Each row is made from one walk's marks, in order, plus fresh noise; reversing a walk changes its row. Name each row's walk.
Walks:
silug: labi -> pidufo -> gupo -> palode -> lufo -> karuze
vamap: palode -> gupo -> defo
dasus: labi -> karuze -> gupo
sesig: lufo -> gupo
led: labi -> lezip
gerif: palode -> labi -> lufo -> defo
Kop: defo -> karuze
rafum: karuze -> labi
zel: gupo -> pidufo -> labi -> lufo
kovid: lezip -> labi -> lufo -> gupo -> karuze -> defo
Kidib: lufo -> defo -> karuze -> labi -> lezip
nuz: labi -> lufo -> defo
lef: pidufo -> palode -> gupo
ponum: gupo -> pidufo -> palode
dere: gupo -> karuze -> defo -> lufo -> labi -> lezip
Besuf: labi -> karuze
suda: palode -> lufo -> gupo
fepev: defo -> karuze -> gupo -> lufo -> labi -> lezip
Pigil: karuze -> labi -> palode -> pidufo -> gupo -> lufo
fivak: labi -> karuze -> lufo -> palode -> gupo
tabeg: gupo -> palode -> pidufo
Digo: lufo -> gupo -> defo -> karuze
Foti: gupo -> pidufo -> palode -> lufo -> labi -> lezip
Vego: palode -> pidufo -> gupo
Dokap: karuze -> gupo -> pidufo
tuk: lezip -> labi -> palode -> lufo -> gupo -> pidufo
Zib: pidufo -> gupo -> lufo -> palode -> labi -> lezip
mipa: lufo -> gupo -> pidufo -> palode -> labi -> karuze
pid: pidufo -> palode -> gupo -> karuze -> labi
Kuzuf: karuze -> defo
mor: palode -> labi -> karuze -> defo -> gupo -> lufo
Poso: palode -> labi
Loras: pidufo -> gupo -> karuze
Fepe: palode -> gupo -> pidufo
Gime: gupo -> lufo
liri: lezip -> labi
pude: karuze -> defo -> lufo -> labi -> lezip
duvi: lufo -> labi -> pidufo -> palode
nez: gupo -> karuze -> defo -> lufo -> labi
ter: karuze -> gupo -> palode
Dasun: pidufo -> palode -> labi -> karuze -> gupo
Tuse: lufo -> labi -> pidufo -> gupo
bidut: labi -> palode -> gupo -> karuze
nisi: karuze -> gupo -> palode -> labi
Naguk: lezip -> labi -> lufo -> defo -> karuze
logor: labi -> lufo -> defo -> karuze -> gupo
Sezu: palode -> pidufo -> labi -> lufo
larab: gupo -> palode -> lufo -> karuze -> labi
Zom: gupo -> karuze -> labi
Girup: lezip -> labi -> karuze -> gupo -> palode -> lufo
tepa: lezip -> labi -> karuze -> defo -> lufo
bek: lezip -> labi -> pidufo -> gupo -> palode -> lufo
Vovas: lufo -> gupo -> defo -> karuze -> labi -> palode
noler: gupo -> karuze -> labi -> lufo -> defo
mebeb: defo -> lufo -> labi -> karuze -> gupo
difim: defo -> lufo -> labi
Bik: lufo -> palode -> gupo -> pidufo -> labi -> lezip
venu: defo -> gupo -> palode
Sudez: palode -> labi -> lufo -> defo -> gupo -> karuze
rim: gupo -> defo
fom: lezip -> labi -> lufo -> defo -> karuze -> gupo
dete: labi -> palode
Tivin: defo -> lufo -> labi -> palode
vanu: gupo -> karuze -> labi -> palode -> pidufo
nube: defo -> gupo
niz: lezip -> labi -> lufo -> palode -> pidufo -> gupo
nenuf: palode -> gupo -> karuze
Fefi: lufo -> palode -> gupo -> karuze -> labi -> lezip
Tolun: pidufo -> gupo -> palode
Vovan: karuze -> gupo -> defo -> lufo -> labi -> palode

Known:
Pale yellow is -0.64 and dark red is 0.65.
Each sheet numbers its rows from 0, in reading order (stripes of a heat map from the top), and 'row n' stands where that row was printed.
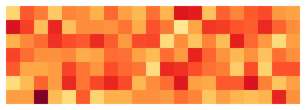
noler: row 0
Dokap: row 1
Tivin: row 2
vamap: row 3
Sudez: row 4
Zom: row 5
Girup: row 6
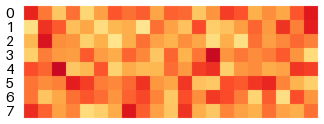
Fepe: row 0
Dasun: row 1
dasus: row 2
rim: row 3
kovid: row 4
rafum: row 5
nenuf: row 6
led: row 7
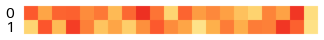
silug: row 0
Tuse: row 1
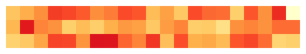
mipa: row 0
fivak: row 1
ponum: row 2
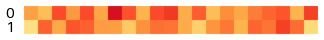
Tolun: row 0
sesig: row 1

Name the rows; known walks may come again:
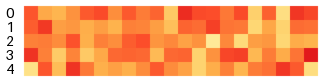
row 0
Sudez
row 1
gerif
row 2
dete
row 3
Fepe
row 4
Tuse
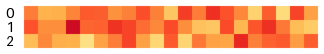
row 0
nenuf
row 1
ter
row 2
vanu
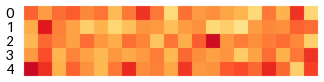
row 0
silug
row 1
fivak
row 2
rim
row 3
suda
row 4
pude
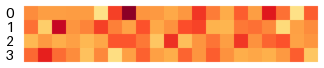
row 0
Foti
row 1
liri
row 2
tabeg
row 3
nuz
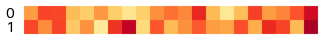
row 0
fom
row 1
Zib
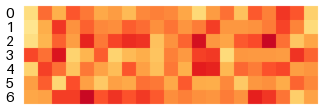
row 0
sesig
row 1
Gime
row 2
Zom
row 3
kovid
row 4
noler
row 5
Vego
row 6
difim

